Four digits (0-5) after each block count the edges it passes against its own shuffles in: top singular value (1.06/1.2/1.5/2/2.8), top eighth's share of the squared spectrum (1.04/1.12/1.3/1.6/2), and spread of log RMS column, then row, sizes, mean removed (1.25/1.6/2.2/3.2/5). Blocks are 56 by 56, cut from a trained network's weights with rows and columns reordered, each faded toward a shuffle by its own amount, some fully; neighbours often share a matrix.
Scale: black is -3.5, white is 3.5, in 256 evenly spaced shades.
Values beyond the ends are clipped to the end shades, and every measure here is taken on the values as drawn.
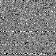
2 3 0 3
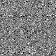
2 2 0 2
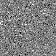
1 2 0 1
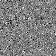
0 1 0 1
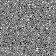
0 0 0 0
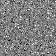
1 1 0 0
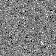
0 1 0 0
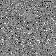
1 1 0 1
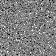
0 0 0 0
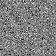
0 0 0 0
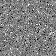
0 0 0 0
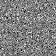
0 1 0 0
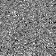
2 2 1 2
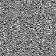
3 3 1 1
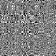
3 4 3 3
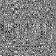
3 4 2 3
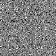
2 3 1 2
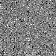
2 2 1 1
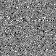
1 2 0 1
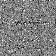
1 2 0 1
